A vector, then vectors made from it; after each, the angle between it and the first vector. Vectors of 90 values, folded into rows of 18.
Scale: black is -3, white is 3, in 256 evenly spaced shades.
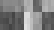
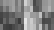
nearly parallel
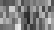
partly opposed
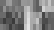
nearly parallel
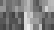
nearly parallel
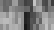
nearly opposite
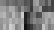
nearly opposite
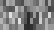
partly opposed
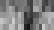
nearly opposite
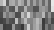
partly aligned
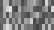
orthogonal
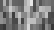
partly aligned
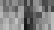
nearly opposite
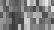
partly aligned
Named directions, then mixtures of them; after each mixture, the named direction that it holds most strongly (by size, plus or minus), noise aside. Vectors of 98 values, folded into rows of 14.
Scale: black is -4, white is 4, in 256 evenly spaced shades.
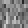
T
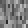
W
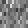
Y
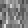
T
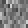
Y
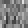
T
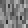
W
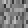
T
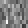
W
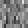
T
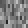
W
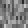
W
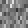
Y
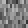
W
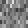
Y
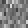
Y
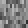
W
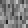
W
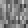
W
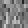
T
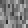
W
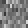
Y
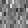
Y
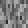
W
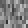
W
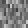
W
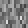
W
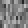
T
